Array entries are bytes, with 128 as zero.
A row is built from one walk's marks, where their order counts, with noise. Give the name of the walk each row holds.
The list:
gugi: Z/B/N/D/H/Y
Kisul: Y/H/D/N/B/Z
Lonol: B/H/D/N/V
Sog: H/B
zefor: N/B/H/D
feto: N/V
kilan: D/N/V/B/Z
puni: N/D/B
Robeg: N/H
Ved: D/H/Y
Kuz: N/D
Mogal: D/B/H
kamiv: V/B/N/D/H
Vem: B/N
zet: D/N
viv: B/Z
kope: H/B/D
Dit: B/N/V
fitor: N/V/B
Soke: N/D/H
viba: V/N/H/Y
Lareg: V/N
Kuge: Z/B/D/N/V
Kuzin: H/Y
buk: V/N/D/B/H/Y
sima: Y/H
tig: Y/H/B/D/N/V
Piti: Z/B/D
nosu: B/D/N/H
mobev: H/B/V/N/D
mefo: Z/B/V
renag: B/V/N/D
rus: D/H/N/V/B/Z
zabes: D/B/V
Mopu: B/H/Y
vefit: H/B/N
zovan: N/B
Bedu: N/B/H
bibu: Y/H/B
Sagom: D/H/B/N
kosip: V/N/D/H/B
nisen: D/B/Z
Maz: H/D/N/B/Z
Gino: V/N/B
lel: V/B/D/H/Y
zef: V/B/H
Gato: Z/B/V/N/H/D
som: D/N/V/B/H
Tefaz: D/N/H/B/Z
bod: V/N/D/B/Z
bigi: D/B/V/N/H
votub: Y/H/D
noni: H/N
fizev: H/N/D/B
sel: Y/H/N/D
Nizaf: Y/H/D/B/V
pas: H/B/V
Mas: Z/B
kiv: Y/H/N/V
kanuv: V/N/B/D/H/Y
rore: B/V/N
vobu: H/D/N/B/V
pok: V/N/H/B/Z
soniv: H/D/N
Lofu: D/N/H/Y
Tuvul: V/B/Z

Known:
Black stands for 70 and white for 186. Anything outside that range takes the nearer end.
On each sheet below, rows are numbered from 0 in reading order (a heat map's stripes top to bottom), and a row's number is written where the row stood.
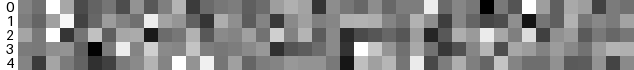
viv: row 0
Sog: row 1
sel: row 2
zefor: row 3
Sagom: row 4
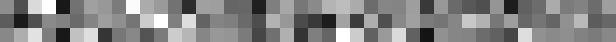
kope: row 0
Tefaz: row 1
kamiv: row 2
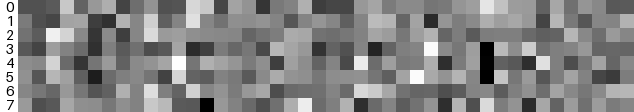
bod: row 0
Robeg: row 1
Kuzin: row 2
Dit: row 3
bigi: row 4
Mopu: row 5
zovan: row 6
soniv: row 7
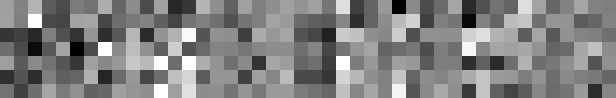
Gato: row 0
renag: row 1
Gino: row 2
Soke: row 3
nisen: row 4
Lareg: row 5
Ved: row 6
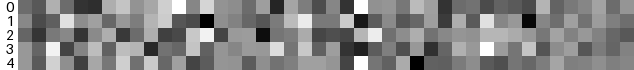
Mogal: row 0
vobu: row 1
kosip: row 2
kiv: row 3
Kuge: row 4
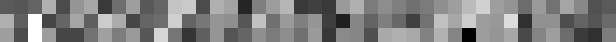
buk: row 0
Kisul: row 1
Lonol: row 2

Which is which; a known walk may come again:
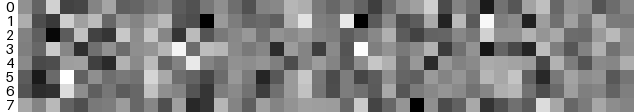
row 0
rore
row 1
Maz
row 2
Kuz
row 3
zabes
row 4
Robeg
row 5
fizev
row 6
noni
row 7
Gato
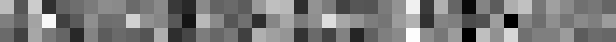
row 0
nosu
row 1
pas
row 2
Dit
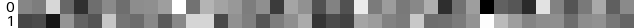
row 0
bigi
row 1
pok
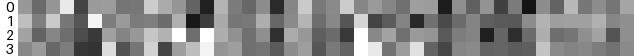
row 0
vefit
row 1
gugi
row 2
nisen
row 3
Tuvul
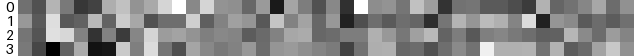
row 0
Mogal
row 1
votub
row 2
Kuzin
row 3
puni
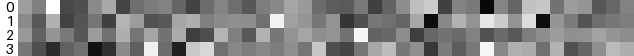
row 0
renag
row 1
bibu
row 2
Mas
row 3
fitor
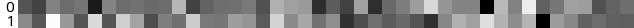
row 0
Vem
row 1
Nizaf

